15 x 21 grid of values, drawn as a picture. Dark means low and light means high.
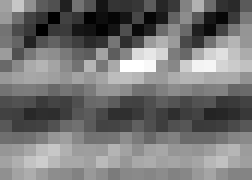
Ninth with the lowest average: top middle. Stripes: horizontal, repeating 2 times. Seam: horizontal, 40% of the way down, the bottom part calmer.
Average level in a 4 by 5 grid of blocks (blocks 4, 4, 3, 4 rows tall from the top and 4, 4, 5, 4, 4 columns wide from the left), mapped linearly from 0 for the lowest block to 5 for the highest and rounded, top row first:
20022
43545
11110
44444
